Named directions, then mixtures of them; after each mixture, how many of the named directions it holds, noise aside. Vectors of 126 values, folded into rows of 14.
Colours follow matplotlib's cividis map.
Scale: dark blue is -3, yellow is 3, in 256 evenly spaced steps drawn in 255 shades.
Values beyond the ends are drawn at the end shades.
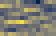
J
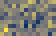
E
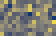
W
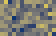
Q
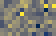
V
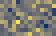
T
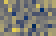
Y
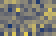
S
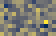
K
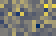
three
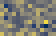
one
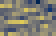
one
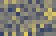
one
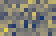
one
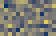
two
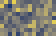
two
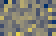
three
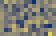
three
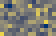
two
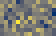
one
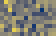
one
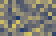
two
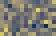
two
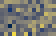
one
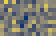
two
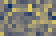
one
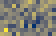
one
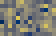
two
